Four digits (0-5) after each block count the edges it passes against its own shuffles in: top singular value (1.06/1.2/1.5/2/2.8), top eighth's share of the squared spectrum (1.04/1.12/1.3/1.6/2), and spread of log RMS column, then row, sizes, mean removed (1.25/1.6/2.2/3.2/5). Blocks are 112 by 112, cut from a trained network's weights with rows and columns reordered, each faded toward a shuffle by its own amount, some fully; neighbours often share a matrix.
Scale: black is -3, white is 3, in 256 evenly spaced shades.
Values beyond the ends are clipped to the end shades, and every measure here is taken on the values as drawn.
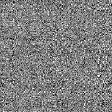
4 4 3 2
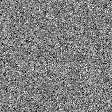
1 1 0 0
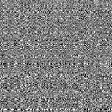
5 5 2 4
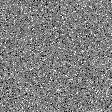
0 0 0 0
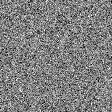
1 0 0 0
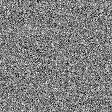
1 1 0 0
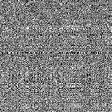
4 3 1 2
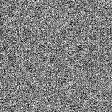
3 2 0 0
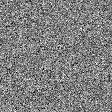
0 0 0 0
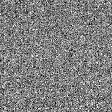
2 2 0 1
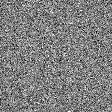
2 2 0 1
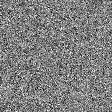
1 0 0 0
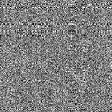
4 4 2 3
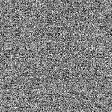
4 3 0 2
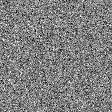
1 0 0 0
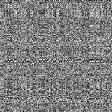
4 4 1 3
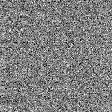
3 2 0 1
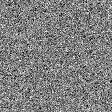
1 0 0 0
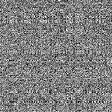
4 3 1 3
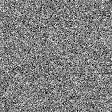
2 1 0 0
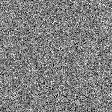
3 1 0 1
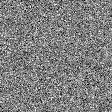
1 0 0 0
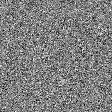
1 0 0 0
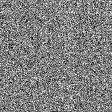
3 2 0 0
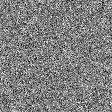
0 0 0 0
